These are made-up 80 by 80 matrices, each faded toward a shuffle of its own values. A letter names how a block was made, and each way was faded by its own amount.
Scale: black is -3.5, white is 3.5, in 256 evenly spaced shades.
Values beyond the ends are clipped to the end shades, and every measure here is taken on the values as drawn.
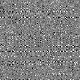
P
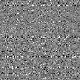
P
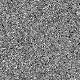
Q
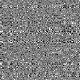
P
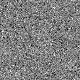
Q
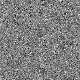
Q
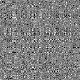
P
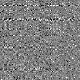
P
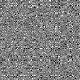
P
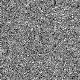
Q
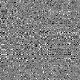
P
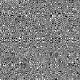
P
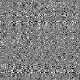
P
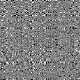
P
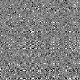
P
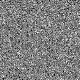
Q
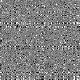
P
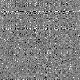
P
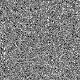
Q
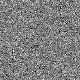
Q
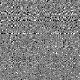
P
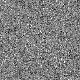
Q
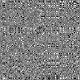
P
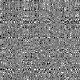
P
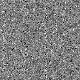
Q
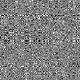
P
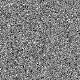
Q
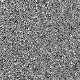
Q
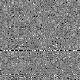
P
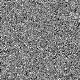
Q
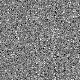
Q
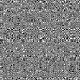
P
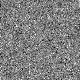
Q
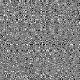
P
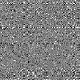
P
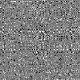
P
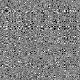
P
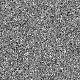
Q
